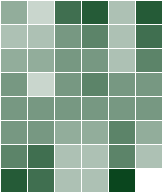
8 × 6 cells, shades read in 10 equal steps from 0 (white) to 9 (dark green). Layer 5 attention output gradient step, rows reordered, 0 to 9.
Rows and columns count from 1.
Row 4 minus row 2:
2 -1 0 0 2 -2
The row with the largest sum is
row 1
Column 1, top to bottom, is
4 3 4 5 5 5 6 8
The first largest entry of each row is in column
4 6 6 4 1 5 2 5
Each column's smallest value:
3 2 3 3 3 0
